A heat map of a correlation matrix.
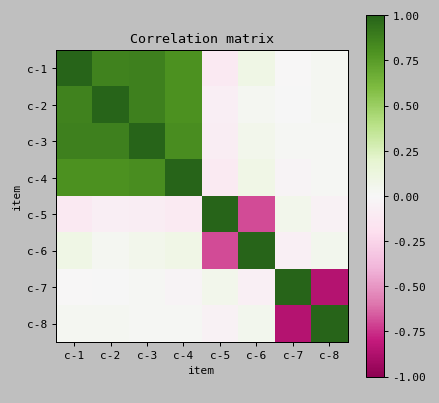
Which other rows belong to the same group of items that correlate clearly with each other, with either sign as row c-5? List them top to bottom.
c-6
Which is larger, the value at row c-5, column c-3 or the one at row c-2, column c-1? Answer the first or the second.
the second
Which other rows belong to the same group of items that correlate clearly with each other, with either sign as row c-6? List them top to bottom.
c-5
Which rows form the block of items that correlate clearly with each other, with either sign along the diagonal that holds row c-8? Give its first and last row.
c-7 to c-8
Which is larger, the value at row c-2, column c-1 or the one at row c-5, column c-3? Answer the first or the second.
the first
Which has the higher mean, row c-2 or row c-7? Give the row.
c-2
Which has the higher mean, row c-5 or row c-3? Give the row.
c-3
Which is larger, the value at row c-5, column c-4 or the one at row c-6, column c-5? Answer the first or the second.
the first
